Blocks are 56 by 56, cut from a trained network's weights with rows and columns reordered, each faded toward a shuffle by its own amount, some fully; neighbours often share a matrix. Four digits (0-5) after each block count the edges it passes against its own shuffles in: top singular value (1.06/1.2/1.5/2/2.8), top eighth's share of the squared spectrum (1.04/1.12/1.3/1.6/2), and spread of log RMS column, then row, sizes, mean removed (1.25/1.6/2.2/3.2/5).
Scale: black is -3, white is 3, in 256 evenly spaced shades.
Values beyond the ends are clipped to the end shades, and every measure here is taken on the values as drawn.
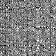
3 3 0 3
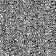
2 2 0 1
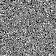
0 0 0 0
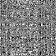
3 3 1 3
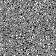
0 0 0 0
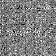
2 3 0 2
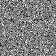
0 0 0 0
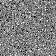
0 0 0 0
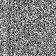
1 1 0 1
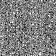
2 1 0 1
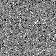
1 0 0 0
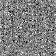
2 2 0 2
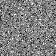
0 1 0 0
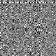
3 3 2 1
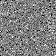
2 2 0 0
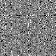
3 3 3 0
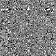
3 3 2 1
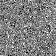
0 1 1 0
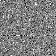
2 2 1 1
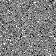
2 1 1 0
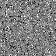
1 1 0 0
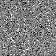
2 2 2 0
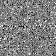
1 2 0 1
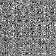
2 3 0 3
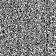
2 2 0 1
